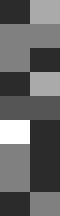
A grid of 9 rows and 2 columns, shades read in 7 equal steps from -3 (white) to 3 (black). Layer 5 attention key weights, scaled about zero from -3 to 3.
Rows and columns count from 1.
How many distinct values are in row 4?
2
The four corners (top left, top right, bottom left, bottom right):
2 -1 2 0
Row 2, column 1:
0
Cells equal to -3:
1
